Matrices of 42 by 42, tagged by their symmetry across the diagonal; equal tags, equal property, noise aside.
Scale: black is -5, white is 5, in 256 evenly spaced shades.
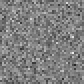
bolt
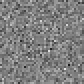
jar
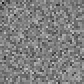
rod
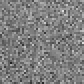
jar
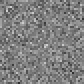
rod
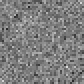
rod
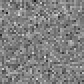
bolt
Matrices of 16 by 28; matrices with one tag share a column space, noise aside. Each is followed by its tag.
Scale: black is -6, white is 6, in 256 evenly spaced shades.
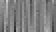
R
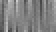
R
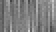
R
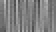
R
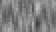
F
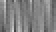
R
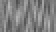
F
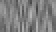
F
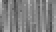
R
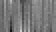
R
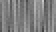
R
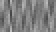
F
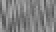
F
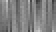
R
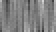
R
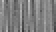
R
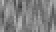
F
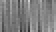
R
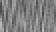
F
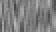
F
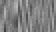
F
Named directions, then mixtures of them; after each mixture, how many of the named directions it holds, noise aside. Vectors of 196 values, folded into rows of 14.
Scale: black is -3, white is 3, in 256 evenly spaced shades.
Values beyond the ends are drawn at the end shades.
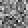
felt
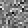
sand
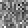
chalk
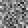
three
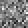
three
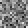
two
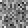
two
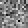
two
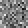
three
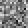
one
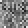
one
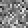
three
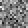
two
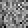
one
